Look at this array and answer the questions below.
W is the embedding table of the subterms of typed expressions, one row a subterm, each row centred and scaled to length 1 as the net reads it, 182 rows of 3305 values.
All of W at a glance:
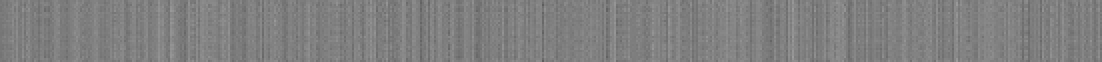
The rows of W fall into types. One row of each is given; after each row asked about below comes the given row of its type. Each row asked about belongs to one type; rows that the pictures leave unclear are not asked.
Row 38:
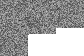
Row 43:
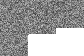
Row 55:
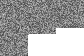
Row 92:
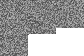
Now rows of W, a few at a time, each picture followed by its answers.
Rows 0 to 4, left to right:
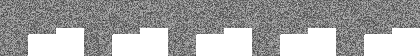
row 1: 92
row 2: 55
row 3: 55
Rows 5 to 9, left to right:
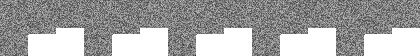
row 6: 92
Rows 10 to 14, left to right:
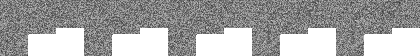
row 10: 55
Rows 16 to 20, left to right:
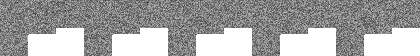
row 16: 43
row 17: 92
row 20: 38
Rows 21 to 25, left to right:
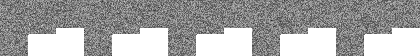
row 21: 43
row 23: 92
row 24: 38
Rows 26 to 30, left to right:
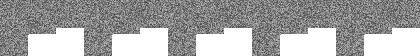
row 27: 55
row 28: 55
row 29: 55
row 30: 55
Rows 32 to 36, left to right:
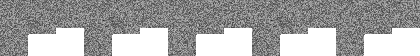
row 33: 38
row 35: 38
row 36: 43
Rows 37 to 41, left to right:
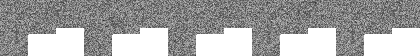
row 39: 55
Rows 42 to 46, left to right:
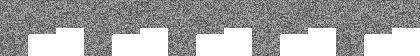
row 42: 92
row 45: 55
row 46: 92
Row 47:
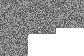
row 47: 43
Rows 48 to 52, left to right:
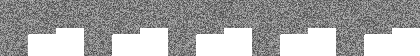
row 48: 55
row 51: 55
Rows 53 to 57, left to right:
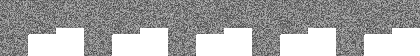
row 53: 92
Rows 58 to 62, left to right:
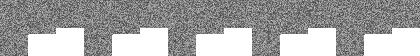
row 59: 92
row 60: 55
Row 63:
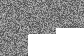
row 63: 55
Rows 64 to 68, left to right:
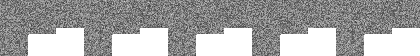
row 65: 55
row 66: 55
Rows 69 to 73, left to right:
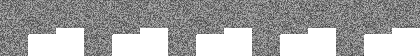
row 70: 92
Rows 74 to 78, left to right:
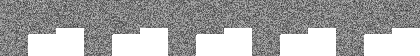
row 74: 55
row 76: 43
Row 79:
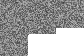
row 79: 43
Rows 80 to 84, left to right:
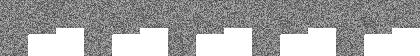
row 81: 55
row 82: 92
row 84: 38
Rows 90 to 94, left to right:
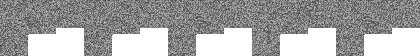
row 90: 38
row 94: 92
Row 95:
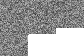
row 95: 43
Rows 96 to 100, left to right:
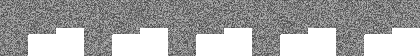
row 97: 55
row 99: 92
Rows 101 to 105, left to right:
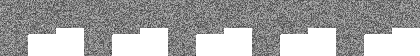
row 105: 92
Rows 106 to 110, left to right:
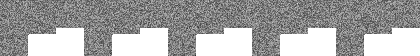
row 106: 92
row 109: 55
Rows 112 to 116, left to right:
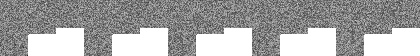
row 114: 92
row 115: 55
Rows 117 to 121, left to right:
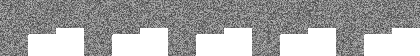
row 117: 43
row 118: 43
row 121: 55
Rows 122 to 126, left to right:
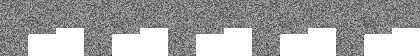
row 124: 55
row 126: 38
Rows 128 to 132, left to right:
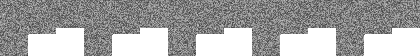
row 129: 92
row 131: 55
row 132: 43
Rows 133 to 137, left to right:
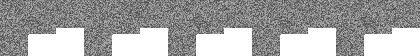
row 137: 38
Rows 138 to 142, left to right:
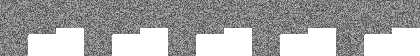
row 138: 43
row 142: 92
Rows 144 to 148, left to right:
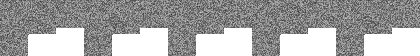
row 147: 43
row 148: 92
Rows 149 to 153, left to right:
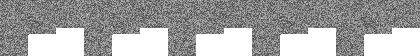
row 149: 92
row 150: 55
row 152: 92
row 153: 38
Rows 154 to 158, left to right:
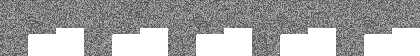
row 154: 92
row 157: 92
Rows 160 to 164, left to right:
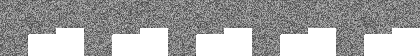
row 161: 43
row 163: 92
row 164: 38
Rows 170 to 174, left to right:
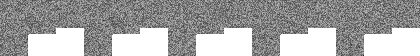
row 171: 38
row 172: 55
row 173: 92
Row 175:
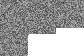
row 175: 43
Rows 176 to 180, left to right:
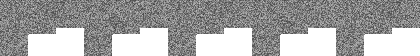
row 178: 43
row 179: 92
